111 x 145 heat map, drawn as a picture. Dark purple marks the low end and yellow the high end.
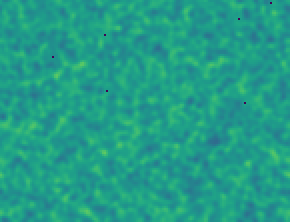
Seam: none. Grain: blotchy. Histogram: heavy tails on both sides. Mirror symmetry: none. Stripes: none. Lone odd cells: 6, each lower than its neighbours. Slope: none. Odd rows or columns: none.
